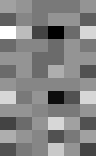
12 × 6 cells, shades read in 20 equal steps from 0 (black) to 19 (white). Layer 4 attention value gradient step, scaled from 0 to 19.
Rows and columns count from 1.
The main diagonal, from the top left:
12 10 5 8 11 6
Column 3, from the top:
9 9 5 10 8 8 10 11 10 11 10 10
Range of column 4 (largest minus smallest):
16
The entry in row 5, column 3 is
8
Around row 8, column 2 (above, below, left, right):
10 11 16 11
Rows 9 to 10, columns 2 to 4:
11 10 9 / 8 11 16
